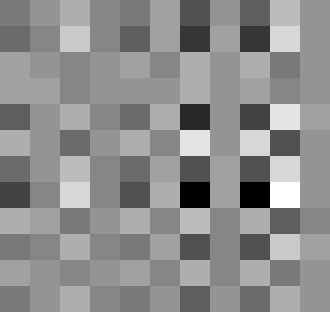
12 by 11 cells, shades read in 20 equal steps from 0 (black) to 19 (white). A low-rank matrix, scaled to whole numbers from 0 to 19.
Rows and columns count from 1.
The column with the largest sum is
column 10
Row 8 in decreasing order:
19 16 13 12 11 10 10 6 5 0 0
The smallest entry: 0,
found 2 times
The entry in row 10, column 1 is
9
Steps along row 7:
up up down down up down up down up down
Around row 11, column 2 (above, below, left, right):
10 11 12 10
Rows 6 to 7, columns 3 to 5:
8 11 13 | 14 10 8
